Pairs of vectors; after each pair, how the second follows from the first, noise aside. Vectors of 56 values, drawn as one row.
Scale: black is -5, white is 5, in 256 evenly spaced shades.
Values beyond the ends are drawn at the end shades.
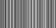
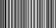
scaled up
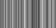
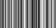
scaled up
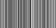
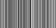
copied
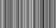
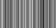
copied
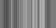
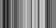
scaled up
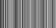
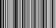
scaled up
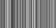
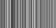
copied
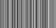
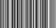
scaled up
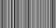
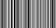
scaled up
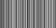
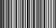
scaled up
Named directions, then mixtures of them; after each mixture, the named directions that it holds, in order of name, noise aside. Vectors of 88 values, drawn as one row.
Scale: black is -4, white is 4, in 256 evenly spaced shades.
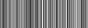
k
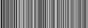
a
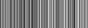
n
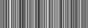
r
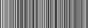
a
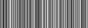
k, r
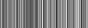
k, n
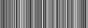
a, k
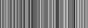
n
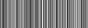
k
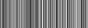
k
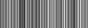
n, r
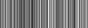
n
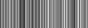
n, r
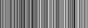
n
